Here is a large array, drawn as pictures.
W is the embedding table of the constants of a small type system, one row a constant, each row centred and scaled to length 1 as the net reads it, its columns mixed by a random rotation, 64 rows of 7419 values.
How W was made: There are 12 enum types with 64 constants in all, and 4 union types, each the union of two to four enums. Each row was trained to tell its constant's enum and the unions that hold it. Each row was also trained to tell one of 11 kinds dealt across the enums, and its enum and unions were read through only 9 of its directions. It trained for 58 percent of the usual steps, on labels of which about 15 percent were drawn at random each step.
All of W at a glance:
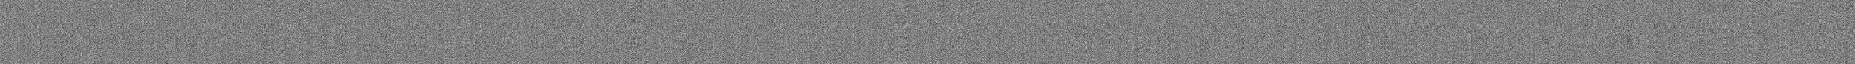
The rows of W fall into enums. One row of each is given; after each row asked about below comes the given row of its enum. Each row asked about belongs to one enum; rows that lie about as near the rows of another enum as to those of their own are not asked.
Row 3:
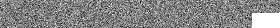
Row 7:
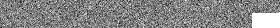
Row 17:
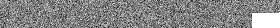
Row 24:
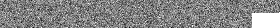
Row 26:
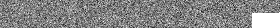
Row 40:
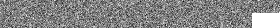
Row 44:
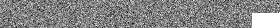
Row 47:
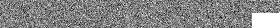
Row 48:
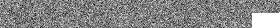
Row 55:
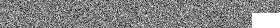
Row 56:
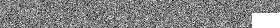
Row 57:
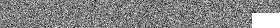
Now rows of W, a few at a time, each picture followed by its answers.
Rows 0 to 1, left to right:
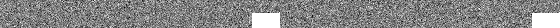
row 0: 56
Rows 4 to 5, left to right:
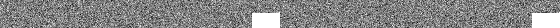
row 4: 40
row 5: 44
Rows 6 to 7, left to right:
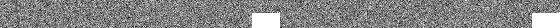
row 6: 56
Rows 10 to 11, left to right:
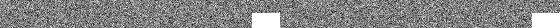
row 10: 44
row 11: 47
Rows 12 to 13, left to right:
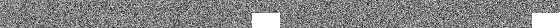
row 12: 48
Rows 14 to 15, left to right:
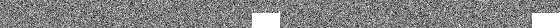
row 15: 57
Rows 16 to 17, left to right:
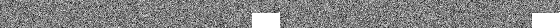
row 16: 55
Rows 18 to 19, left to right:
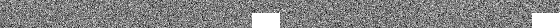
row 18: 57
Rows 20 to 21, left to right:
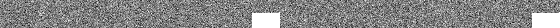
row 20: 3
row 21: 55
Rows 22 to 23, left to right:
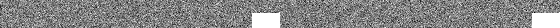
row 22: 55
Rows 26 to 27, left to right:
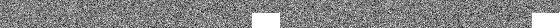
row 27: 26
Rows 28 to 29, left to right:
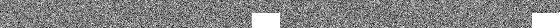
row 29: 44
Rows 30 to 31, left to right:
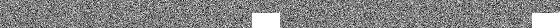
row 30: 3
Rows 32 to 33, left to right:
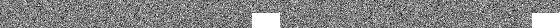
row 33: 57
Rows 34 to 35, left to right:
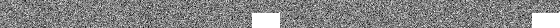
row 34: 26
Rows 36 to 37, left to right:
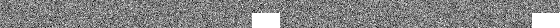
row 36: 57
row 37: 17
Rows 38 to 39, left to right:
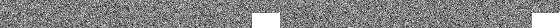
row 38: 17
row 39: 3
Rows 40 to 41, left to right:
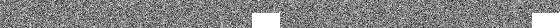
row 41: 3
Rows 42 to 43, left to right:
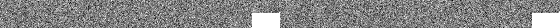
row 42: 48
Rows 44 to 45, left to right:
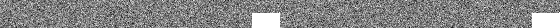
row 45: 24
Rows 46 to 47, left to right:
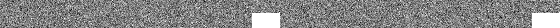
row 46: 55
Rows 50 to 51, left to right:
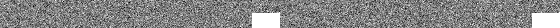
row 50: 56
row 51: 57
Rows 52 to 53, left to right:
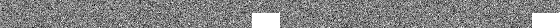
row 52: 26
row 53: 17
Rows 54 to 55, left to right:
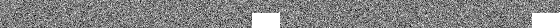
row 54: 3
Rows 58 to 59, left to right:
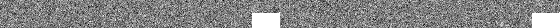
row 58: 55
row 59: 56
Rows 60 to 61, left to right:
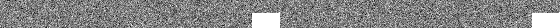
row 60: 17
